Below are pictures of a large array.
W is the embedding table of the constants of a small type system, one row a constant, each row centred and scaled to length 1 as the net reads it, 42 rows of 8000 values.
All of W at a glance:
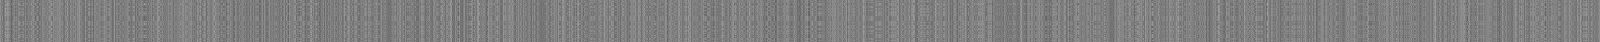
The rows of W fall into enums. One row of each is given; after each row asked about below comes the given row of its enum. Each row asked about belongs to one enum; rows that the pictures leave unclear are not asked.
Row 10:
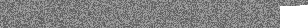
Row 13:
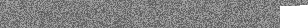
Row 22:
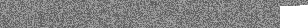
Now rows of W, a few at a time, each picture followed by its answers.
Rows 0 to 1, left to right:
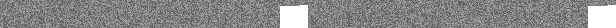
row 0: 10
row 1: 22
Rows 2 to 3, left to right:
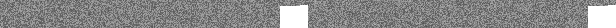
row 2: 10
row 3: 13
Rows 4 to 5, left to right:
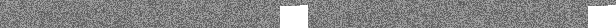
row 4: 13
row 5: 22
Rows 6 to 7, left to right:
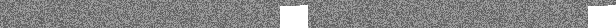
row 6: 10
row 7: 10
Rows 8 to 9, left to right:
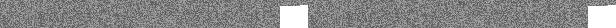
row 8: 22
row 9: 22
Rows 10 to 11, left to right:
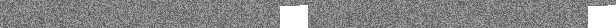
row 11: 22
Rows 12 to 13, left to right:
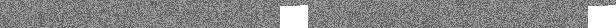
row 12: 22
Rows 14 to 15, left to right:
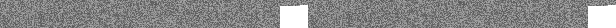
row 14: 22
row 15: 22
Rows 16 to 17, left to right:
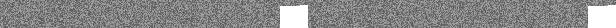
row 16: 10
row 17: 10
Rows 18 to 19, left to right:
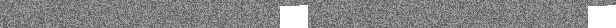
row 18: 10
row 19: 10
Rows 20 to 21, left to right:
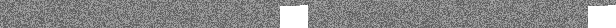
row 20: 10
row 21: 13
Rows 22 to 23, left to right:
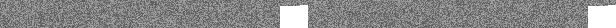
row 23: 13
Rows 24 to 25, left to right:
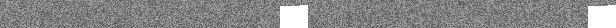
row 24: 13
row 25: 22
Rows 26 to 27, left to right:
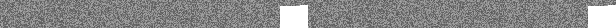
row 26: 10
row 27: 10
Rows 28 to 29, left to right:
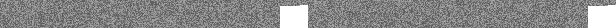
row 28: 22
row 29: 13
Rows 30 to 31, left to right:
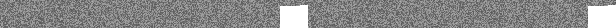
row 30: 10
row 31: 10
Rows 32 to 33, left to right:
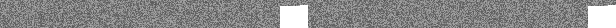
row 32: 22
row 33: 10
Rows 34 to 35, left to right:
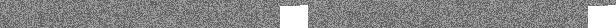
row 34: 22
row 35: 13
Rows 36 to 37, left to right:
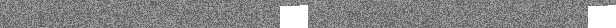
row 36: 22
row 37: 13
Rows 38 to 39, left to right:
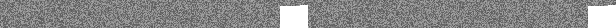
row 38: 10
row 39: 10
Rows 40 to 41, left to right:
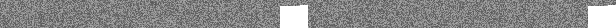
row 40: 22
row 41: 10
